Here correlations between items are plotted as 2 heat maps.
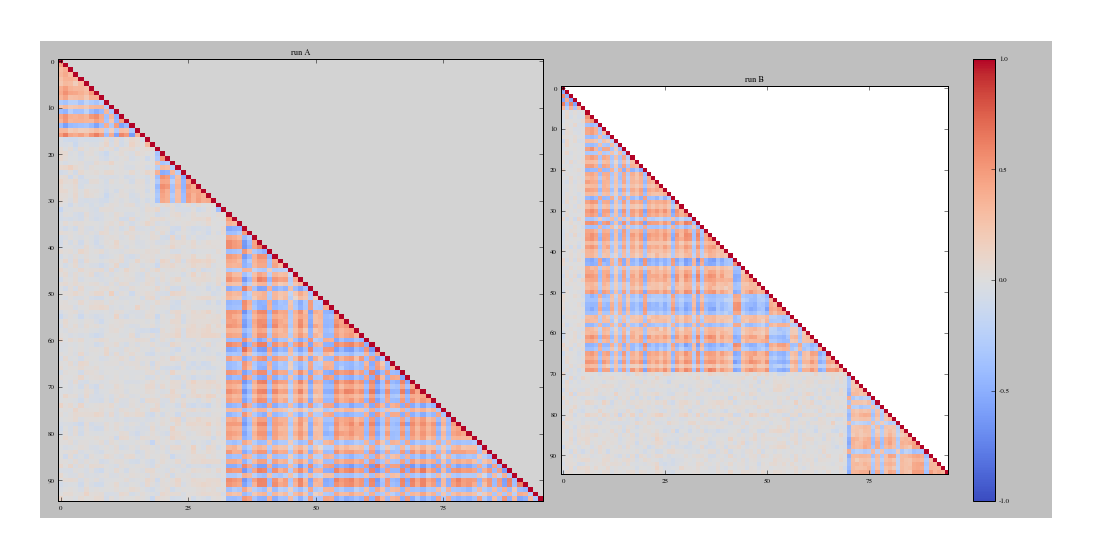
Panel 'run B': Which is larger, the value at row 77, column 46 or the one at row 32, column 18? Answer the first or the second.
the first
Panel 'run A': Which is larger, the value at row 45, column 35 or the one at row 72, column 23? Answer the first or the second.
the second
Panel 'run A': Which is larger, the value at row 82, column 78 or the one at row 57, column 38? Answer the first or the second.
the second
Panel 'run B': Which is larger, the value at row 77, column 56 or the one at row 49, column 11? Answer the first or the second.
the second
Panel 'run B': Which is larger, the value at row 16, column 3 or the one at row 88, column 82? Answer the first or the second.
the first
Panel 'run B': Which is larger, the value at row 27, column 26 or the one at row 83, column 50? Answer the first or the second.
the second
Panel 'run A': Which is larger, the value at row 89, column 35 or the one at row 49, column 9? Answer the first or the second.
the second
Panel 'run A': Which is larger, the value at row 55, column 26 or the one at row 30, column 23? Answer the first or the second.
the second
